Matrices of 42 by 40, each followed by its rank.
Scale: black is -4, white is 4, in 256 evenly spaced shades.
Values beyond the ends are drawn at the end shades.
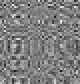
five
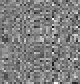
five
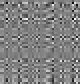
two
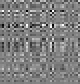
two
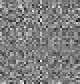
five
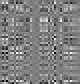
two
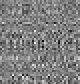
five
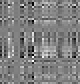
two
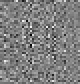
five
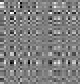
two
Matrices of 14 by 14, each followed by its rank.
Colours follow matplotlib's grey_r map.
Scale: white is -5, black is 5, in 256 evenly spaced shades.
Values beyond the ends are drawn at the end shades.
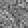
full rank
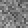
full rank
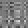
two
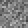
full rank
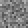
full rank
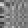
two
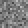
full rank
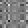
two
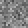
full rank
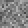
full rank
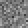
full rank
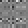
two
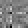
two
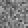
full rank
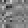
two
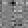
two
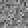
full rank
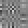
two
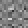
two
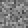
full rank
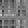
two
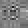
two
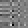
two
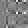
two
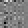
two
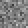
full rank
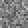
full rank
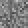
full rank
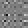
two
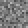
full rank
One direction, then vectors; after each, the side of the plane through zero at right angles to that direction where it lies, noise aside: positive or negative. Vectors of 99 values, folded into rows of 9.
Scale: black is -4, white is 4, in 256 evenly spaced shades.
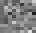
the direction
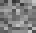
positive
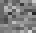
positive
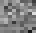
negative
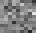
negative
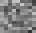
negative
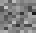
positive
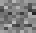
positive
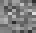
negative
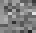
negative
